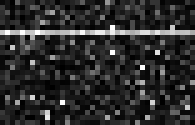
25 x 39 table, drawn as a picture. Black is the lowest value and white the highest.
Histogram: skewed, a long tail of high values. Average level on the scale: 20%. Odd lines: row 7. Slope: none.
